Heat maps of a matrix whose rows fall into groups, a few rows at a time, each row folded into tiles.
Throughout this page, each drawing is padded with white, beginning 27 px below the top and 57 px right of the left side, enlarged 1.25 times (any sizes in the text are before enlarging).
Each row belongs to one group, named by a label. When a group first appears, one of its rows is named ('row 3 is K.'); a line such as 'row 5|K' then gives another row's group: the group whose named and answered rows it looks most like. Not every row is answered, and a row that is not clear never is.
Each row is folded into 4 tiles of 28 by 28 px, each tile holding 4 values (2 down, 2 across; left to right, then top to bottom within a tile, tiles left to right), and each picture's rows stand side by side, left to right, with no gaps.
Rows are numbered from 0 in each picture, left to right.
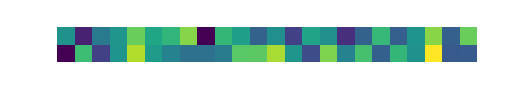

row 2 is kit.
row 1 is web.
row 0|kit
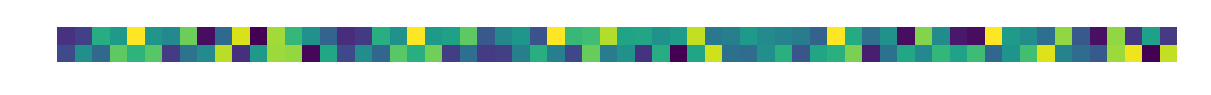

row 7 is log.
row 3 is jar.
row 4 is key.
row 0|kit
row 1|kit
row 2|kit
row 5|kit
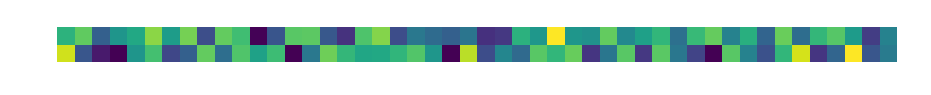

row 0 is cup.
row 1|web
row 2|web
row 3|kit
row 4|jar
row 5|key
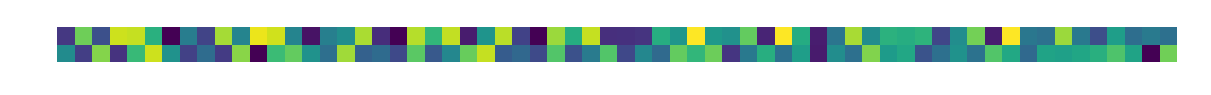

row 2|log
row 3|log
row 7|web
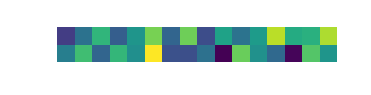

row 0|kit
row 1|jar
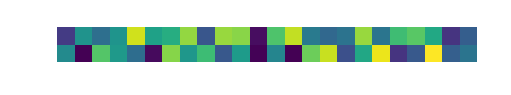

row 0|jar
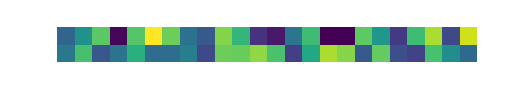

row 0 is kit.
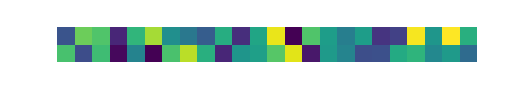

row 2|log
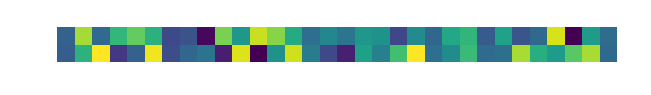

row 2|web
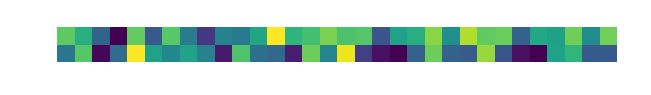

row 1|jar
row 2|cup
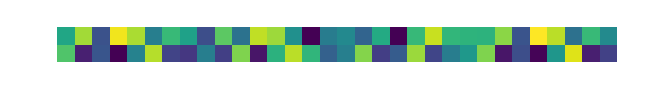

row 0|cup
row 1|key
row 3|cup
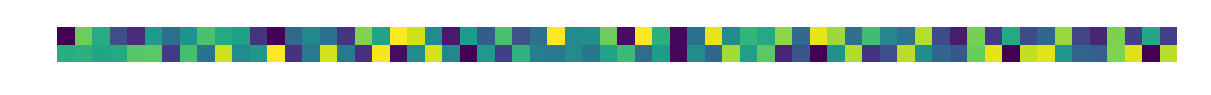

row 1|web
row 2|key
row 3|jar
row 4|jar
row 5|cup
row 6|log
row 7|log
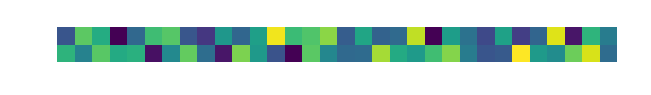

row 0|web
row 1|jar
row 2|key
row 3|key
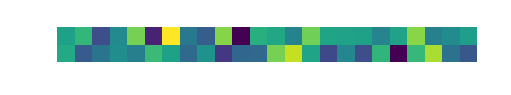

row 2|key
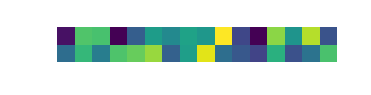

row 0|web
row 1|log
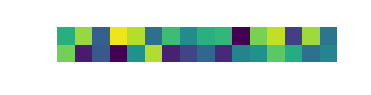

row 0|cup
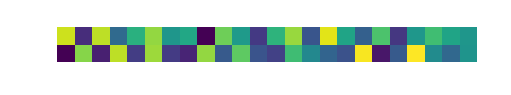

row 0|kit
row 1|jar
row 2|kit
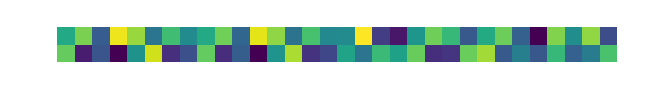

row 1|cup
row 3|log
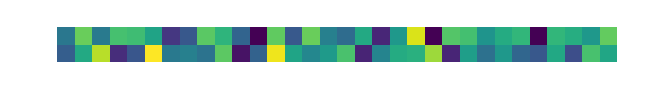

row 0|key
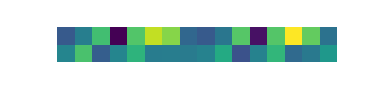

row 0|kit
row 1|kit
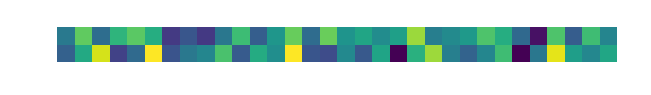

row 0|key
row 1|kit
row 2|key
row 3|log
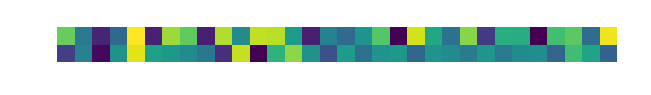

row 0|log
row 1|key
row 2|jar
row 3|jar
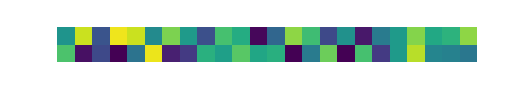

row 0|cup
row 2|kit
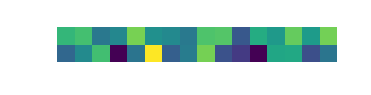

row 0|key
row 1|cup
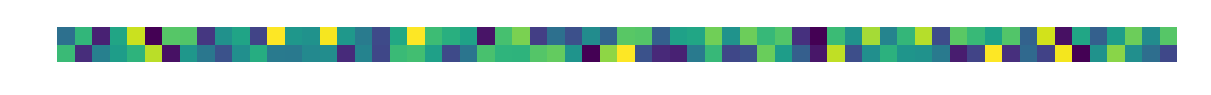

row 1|jar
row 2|kit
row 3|web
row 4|cup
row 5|log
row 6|cup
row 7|kit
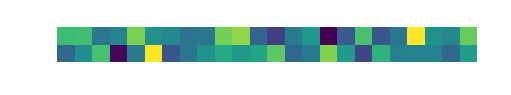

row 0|key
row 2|jar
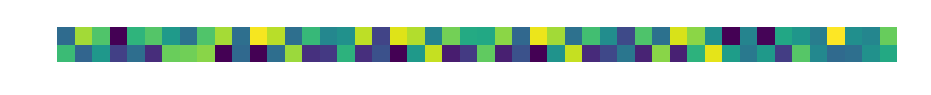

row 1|cup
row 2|cup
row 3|cup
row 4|key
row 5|jar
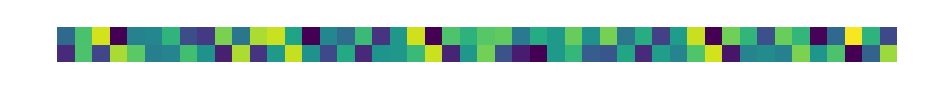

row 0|web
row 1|key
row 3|cup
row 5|web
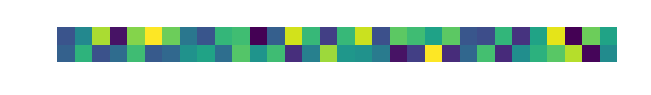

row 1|web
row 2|cup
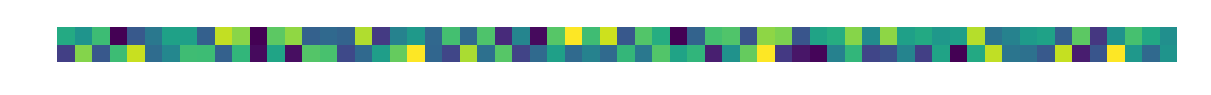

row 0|web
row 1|jar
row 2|web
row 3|kit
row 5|cup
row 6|key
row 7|kit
